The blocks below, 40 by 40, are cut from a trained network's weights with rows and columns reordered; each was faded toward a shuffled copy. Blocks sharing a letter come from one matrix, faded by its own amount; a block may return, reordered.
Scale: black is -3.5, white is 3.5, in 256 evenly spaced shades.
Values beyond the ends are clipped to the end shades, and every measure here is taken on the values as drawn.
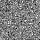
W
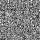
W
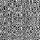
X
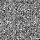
W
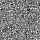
W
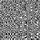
X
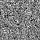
W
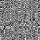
X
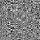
X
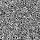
W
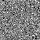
W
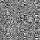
X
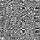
X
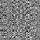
X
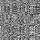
X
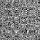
X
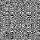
X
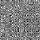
X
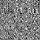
X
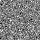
W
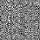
X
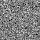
W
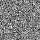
W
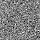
W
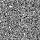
W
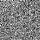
W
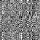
X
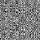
X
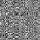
X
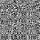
X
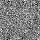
W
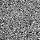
W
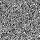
W
